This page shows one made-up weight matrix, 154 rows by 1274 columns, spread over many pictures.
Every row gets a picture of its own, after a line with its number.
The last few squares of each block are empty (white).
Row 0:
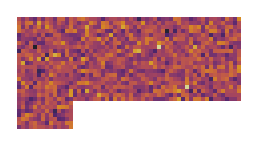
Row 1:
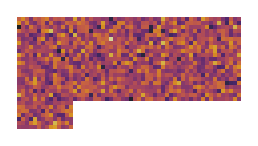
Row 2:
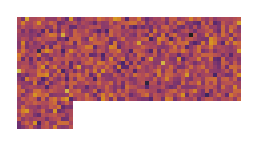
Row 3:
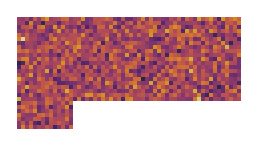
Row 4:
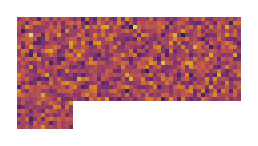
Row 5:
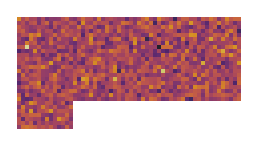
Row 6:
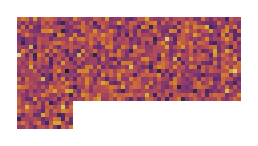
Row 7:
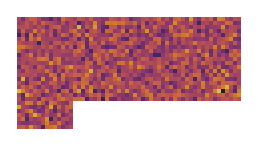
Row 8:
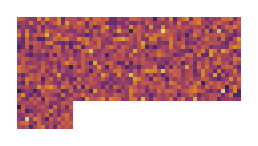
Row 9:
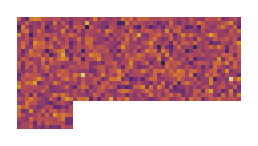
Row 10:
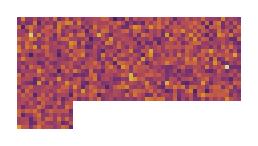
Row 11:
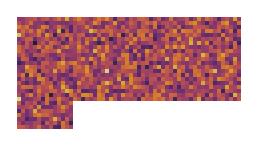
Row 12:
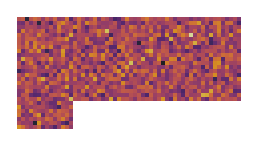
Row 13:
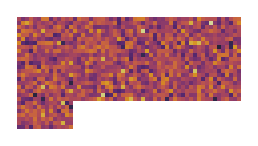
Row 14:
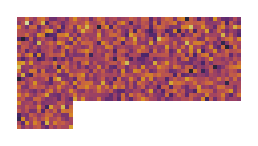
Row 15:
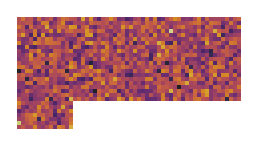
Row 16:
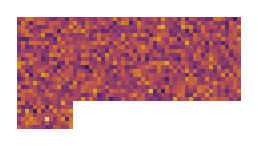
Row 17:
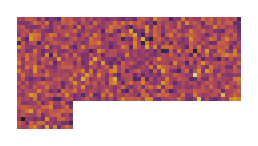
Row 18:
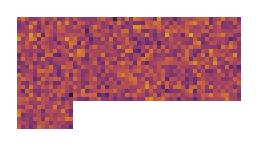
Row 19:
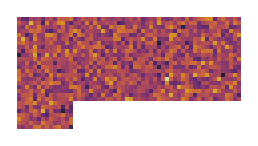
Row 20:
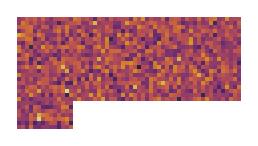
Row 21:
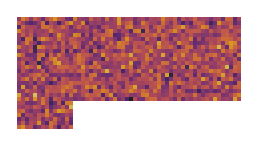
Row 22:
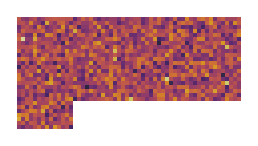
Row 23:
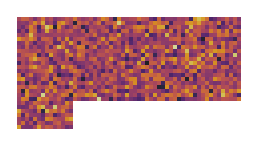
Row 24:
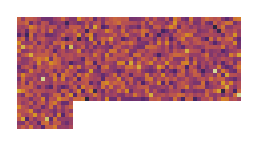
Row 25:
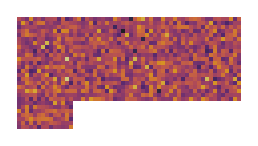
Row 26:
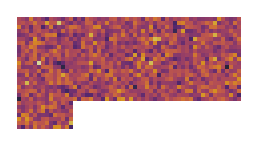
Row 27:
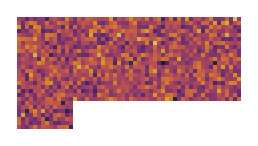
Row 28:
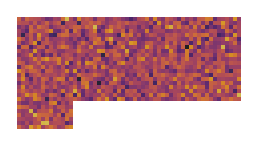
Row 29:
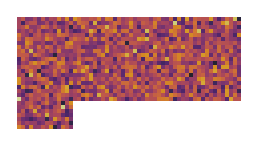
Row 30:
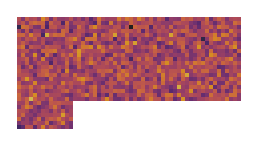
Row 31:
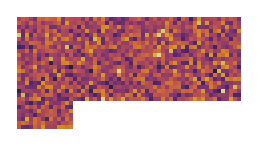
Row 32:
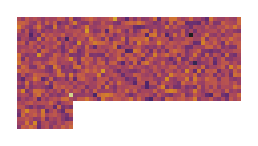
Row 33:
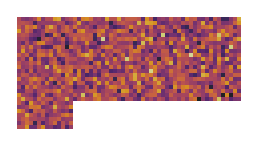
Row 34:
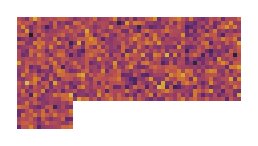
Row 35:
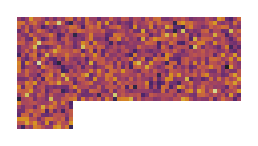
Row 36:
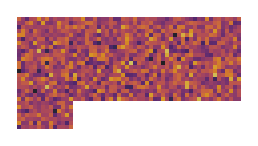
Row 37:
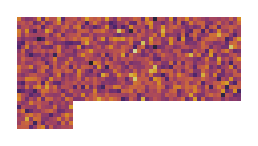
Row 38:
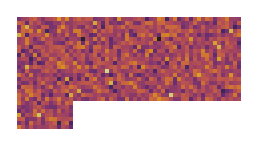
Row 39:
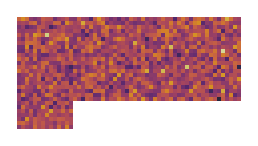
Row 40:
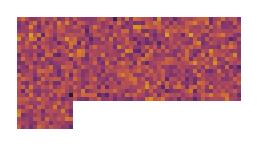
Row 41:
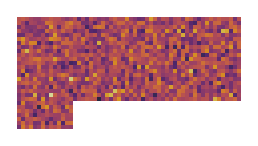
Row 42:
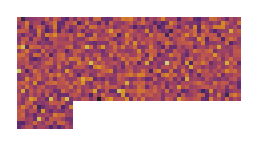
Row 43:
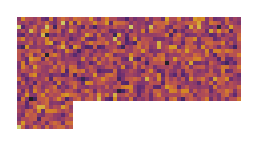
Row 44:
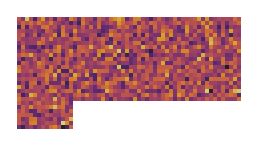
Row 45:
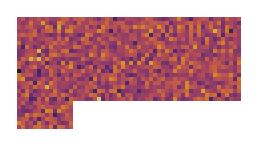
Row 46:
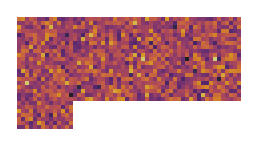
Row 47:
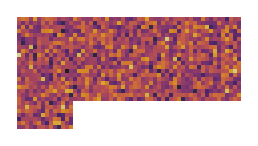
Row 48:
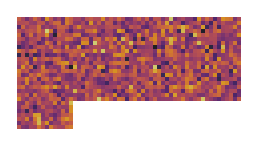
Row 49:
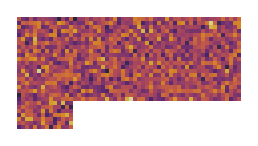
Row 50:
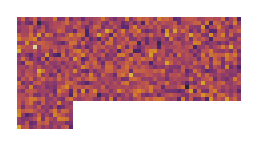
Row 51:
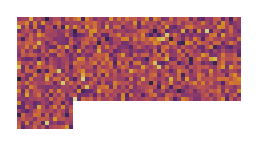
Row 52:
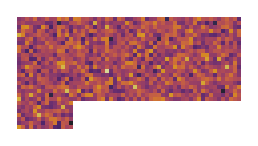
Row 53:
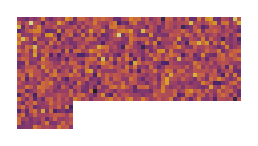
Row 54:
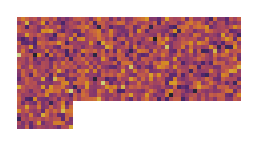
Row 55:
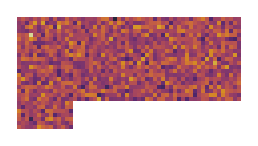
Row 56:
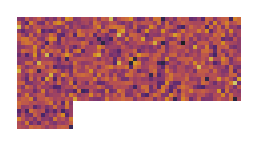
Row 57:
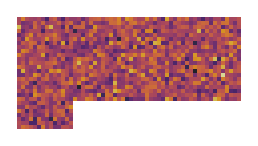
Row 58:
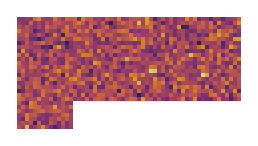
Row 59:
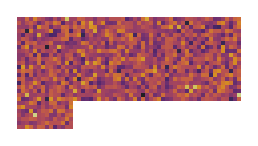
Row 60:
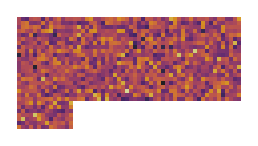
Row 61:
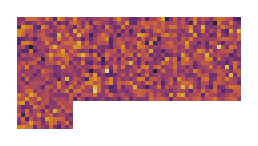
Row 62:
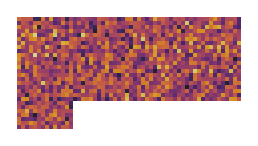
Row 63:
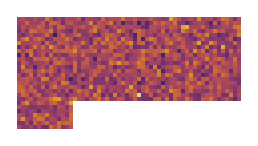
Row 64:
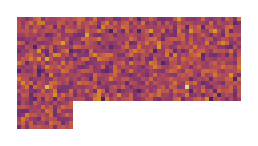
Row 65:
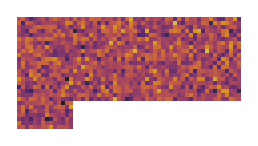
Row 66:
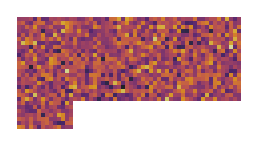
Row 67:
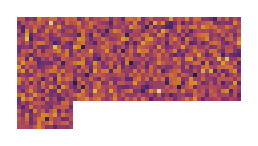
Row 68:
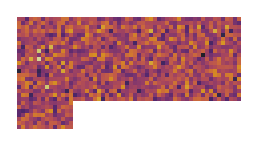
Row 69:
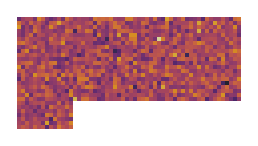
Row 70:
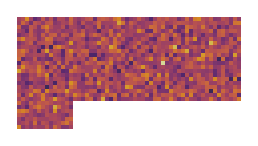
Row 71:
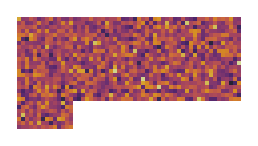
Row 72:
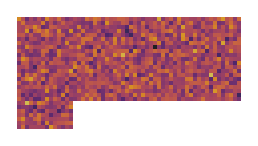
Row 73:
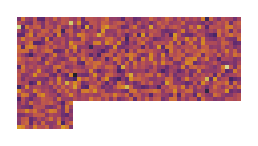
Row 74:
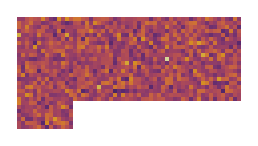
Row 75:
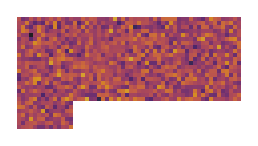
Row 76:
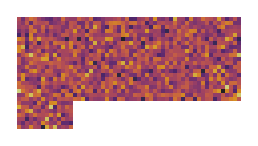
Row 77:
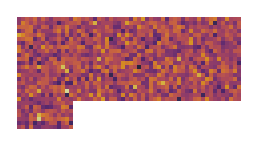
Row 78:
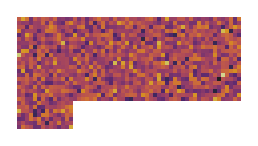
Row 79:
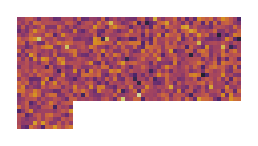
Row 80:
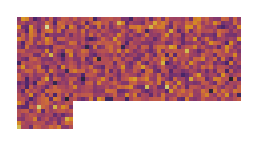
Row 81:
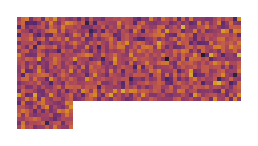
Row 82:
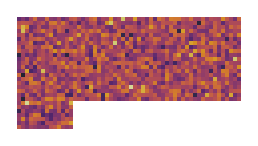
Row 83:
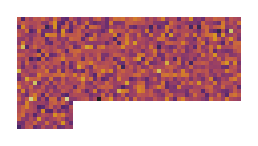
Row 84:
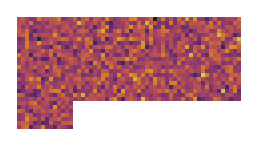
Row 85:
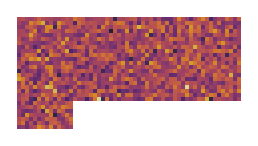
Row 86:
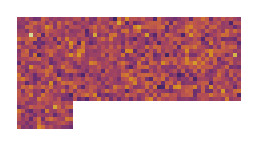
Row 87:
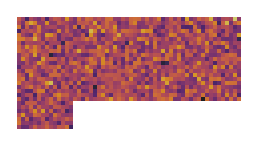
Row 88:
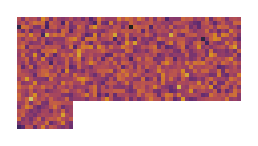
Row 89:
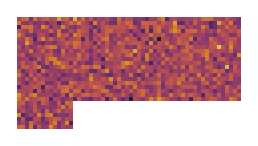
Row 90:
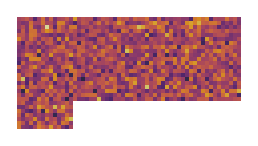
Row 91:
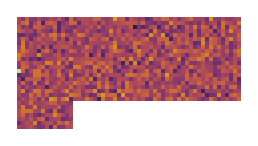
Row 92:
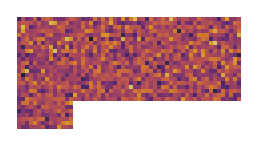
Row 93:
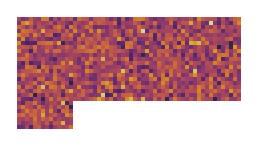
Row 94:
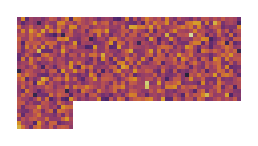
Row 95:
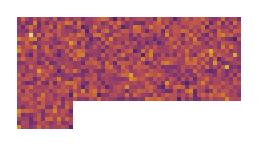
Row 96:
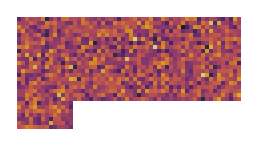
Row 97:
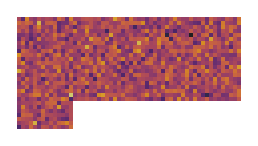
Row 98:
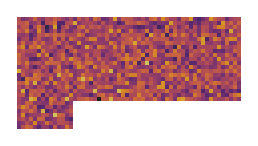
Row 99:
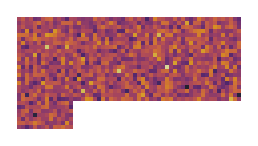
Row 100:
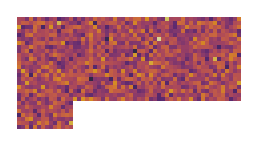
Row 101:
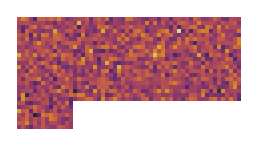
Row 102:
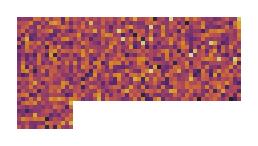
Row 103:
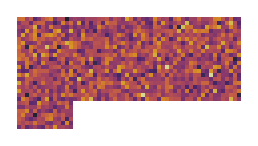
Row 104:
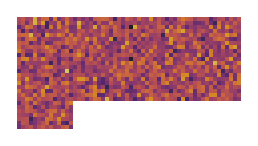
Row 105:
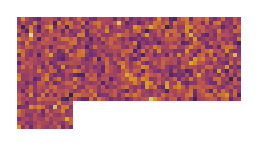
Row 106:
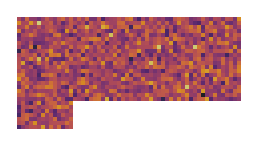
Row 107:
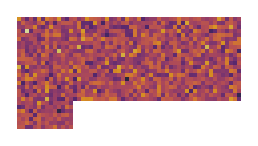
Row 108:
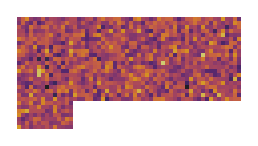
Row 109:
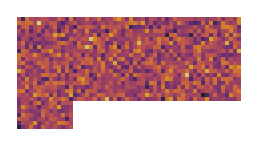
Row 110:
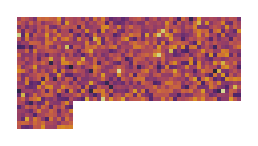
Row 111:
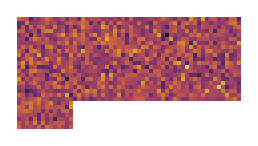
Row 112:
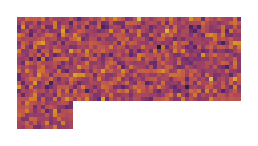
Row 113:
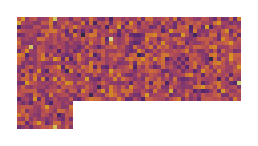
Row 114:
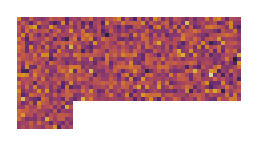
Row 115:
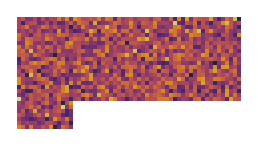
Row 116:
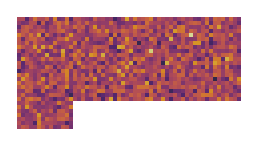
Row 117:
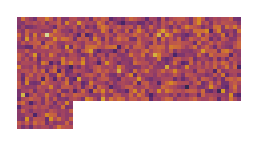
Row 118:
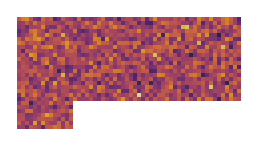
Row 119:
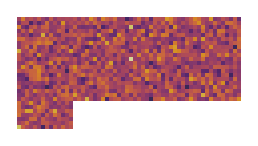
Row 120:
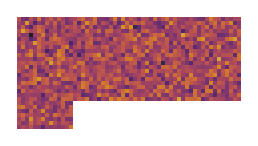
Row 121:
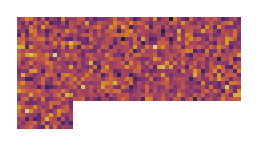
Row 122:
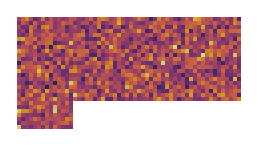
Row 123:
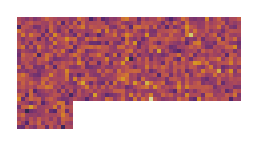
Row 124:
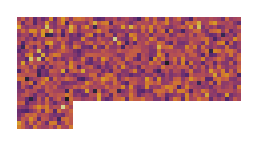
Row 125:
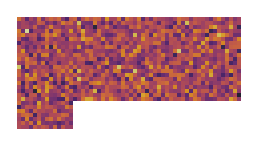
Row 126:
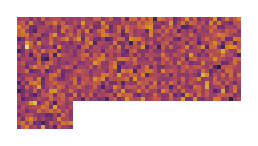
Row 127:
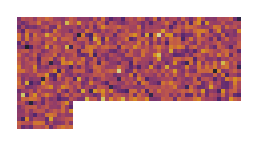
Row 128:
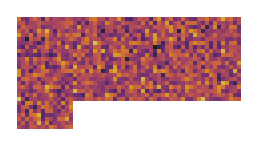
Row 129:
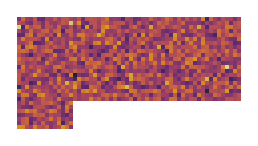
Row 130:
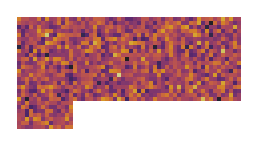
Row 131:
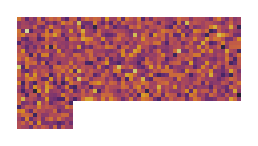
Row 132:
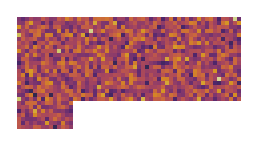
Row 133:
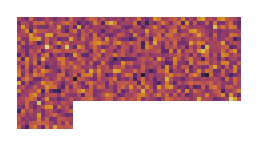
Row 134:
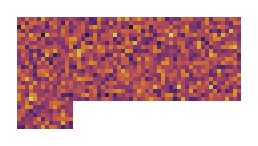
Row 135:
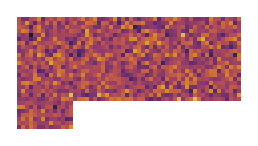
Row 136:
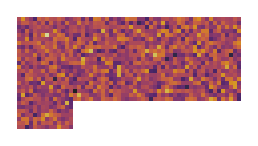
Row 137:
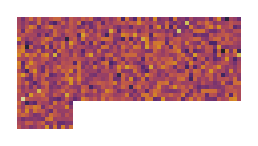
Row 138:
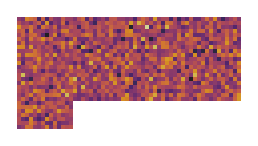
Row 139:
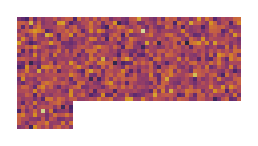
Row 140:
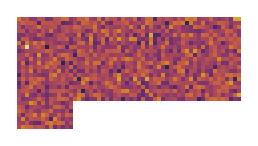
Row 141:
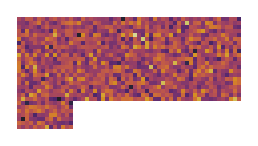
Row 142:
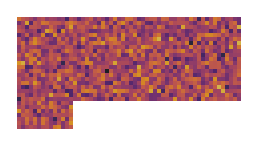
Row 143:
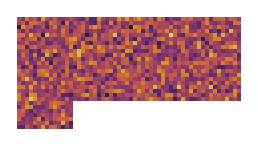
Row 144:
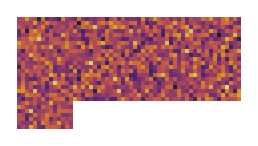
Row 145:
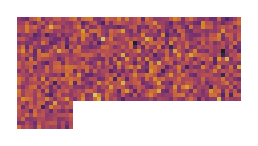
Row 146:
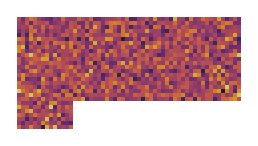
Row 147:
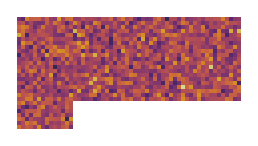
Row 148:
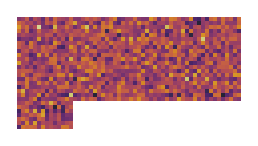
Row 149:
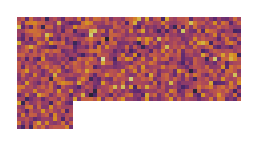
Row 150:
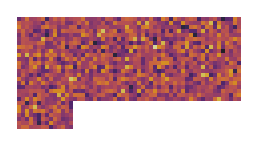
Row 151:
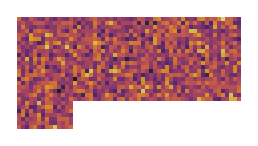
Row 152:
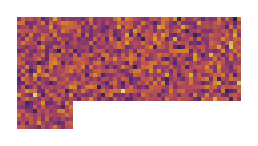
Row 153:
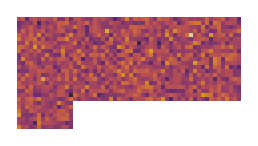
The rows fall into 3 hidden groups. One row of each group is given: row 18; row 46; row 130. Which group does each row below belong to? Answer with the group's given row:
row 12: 18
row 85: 18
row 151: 130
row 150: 130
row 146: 130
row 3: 46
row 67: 130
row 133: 130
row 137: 130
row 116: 18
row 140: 130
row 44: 18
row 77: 46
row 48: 130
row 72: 130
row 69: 46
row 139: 46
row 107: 130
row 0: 18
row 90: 18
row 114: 130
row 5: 130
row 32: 18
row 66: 46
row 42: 18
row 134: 18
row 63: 130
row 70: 18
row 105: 18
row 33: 130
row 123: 18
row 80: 18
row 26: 46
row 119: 18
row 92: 130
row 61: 46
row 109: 18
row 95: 18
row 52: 46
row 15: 18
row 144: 130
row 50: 18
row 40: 18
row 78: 46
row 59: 130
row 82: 130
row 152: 46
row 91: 18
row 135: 18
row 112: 18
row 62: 130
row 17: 130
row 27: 46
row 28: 130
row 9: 18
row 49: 46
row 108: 18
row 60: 130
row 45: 18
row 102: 130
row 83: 18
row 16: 46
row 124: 18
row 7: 130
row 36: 18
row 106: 18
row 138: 130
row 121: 130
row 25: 46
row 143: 18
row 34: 18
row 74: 46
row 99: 130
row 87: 46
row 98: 18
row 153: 18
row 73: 18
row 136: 130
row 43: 18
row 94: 18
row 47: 46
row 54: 46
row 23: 18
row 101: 130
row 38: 46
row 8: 130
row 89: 46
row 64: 18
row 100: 46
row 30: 18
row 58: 130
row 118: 130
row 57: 46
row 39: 130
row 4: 18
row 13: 46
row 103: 130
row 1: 46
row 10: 18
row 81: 46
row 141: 130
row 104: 18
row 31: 130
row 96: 130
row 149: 46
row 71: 130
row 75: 18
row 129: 18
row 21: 46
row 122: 18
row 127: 130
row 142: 46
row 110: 130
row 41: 46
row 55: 18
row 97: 18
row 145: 130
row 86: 18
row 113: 46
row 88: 18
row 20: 46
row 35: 46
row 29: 46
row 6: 46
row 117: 130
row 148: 18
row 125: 130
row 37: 130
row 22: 46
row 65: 46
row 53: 46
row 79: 130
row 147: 46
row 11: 46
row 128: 130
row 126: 130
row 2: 18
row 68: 18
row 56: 46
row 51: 46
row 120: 18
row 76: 130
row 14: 46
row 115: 46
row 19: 46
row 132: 46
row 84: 130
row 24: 130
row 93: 46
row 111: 46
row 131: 130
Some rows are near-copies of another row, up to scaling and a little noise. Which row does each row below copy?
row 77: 20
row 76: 146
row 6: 47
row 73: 129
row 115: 29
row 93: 13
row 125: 131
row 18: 40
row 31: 110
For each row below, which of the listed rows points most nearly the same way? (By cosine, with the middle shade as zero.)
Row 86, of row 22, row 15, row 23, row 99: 23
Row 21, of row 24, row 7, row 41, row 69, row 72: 41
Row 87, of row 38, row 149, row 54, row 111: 149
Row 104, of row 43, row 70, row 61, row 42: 61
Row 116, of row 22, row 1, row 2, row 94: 94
